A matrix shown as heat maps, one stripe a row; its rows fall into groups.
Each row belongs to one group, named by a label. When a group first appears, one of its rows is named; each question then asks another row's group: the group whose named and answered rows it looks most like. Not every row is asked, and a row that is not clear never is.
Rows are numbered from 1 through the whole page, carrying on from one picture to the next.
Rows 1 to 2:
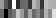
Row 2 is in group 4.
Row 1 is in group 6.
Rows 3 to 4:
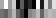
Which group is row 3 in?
6
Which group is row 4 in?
6
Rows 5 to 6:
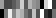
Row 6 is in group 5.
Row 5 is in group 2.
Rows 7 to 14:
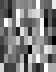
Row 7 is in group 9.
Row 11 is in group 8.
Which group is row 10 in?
5
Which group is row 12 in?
6
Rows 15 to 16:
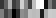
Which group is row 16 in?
2
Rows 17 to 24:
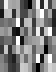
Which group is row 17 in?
6
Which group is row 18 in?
8
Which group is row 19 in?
8
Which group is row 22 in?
8
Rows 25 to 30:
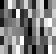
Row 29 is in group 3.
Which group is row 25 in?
5
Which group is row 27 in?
6
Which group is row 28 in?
6
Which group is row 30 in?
3
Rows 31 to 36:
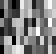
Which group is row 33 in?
3
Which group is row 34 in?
9
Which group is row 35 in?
8
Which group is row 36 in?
3
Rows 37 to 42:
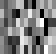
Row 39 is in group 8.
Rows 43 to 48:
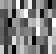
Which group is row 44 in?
2
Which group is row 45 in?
9
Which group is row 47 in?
3
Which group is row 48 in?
2
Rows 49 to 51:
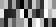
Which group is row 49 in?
6
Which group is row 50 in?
4
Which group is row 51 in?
5
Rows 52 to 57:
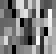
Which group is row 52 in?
9
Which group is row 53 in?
2
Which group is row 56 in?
6
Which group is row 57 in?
2
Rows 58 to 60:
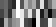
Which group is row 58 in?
8
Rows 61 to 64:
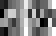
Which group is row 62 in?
5
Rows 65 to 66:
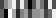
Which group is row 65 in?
3
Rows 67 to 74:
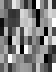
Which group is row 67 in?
3
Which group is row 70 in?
8
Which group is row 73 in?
5
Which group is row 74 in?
9
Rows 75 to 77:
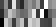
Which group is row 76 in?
5
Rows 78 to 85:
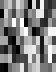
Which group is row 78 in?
5
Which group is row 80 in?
3
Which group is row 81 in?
4
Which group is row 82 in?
2
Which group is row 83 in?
2
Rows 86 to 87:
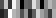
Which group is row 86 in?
6
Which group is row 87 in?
5
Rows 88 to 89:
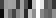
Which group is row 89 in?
9
